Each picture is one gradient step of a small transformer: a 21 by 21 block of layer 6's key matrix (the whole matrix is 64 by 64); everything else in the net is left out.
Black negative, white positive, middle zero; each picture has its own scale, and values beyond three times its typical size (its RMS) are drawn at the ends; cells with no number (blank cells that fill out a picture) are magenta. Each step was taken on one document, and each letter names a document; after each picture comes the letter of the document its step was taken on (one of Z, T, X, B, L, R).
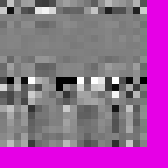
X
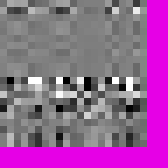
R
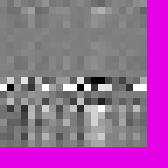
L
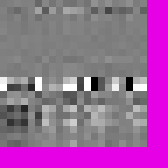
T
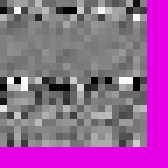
R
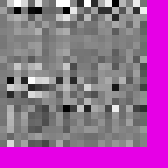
X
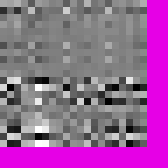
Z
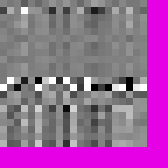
T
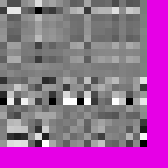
Z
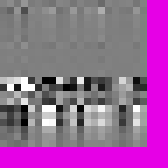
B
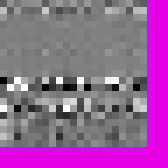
R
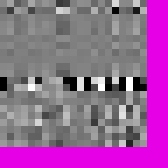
R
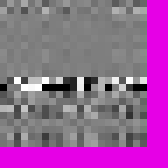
R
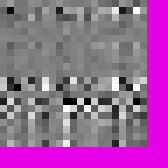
L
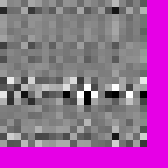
Z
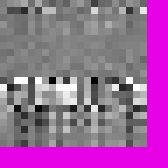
T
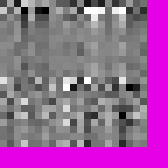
L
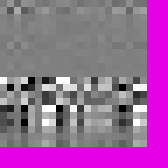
B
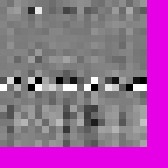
T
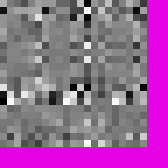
Z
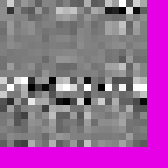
X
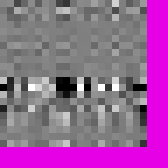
X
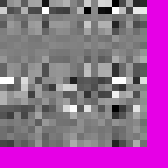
X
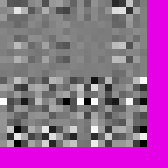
Z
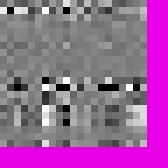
B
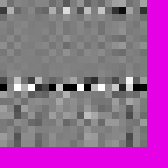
R
